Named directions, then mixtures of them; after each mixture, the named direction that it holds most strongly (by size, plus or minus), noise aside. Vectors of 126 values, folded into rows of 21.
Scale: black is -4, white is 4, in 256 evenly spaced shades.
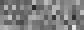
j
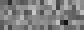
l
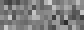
j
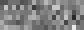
j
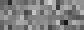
l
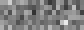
l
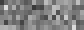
j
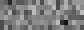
l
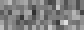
l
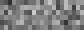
l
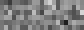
l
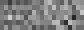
l
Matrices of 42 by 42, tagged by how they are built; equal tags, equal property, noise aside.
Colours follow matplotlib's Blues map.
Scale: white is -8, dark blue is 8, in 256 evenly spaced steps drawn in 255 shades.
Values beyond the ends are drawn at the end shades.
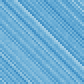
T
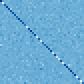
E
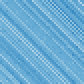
T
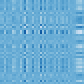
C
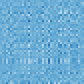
C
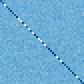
E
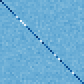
E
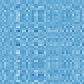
C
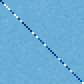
E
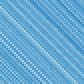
T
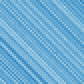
T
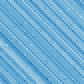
T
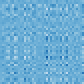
C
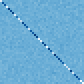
E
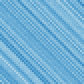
T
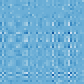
C
